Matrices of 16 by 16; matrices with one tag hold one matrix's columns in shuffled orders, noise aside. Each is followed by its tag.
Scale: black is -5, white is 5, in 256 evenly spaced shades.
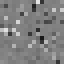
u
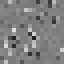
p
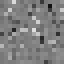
u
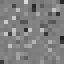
u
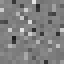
u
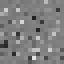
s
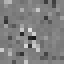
p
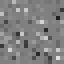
s
